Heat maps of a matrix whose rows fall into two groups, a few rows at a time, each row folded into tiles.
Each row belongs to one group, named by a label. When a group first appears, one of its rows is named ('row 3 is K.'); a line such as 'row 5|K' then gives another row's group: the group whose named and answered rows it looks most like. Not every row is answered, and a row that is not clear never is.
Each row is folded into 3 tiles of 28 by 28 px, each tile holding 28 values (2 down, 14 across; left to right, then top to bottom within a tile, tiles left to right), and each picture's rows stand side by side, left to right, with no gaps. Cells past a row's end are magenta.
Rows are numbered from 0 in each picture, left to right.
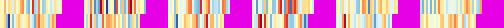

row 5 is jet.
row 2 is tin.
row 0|tin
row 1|jet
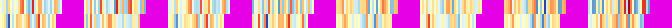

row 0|tin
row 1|jet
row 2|tin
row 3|jet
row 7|tin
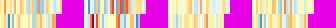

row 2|tin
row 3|tin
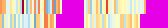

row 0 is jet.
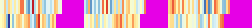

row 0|tin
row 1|jet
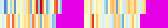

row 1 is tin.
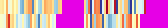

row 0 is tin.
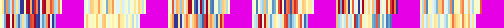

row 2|tin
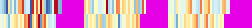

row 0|tin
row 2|tin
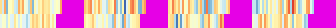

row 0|jet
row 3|tin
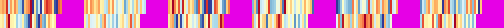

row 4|jet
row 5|jet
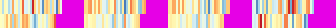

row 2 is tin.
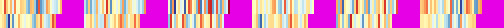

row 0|tin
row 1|jet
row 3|tin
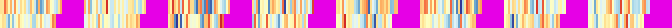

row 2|tin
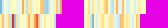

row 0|jet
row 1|tin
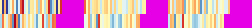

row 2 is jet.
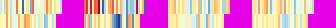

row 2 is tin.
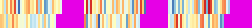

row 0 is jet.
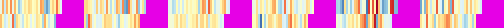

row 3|tin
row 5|jet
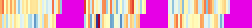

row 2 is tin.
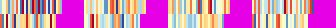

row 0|jet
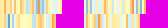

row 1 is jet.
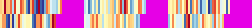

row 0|tin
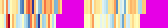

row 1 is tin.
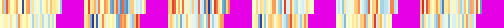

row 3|tin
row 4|tin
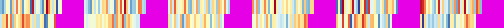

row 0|jet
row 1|tin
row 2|jet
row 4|jet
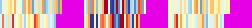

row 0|jet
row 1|tin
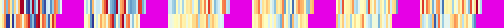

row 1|tin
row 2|tin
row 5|jet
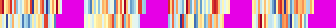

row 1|tin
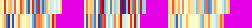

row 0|tin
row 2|tin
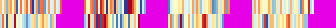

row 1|jet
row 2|jet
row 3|jet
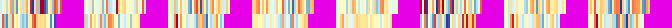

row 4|jet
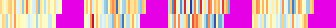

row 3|tin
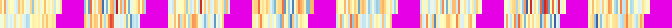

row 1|jet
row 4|jet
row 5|jet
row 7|tin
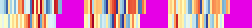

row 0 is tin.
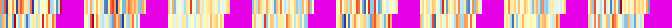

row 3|jet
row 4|tin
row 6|tin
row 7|jet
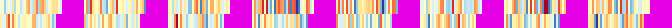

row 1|jet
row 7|tin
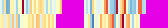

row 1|tin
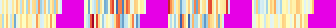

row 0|jet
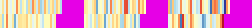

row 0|jet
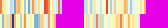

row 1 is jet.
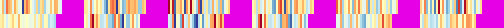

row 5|jet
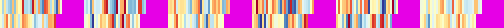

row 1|tin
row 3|tin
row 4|jet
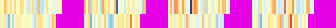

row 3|tin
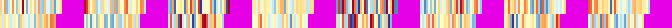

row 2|jet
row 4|jet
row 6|tin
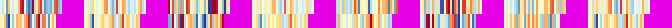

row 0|tin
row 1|tin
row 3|tin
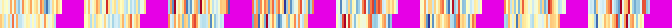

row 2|jet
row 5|tin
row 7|tin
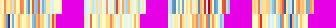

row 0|tin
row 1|jet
